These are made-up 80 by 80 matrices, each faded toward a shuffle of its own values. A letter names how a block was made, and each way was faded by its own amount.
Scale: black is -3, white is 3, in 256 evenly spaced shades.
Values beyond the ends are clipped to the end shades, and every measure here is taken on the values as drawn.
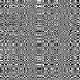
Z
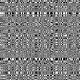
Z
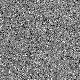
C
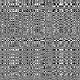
Z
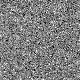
C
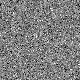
C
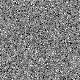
C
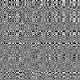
Z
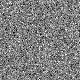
C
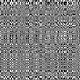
Z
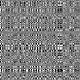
Z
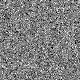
C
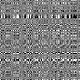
Z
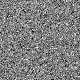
C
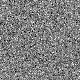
C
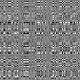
Z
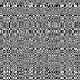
Z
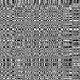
Z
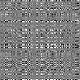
Z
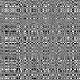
Z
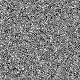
C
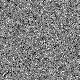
C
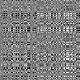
Z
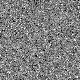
C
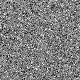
C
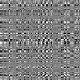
Z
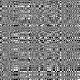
Z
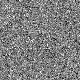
C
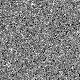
C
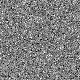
C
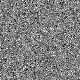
C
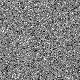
C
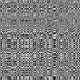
Z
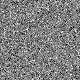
C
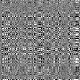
Z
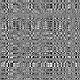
Z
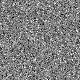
C
